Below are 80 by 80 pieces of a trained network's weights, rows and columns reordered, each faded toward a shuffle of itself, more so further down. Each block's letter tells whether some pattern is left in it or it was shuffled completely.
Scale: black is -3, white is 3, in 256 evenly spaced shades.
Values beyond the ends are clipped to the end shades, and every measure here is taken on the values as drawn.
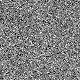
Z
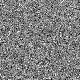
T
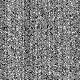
T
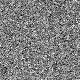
Z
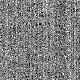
T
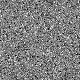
Z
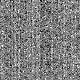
T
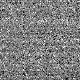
T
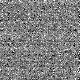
T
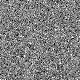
Z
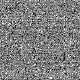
T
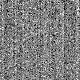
T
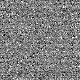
T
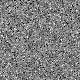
Z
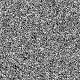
Z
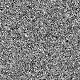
Z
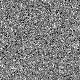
Z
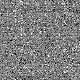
T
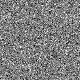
Z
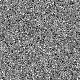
Z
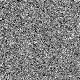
Z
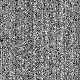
T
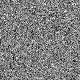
T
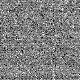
T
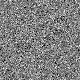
Z
